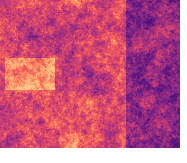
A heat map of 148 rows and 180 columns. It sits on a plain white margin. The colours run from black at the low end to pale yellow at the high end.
The middle left is the ninth with the highest average. The left part is higher, up to a seam about 70% of the way across. There are no regular stripes. An odd patch, higher than its surroundings, sits in the middle left. The values follow a bell shape.
